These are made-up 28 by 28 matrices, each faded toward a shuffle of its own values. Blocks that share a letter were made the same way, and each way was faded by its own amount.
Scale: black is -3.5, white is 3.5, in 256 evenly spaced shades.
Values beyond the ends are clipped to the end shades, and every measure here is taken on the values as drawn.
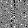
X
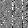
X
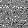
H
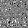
H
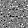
H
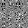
X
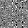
X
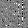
X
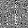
X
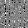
X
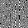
X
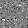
H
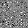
H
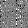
X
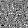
H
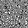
H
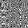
X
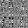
X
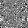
H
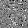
H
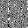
X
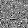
H
